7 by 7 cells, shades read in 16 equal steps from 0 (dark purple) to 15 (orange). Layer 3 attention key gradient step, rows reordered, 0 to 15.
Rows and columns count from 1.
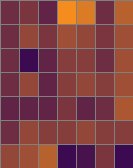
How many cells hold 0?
3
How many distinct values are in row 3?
5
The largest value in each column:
7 8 10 15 13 6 10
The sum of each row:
54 44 31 41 30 42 31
